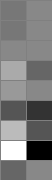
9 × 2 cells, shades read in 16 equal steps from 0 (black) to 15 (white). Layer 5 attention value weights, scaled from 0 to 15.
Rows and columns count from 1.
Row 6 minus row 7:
-6 -2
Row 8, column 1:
15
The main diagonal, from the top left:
7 8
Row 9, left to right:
6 8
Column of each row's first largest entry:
2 2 1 1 1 1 1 1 2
